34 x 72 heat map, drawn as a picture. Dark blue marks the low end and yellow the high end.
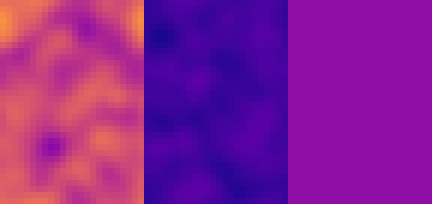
The table splits into one row of 3 panels. Panel 1,1: middling, blotchy. Panel 1,2: very low, blotchy, faint in contrast. Panel 1,3: low, flat.
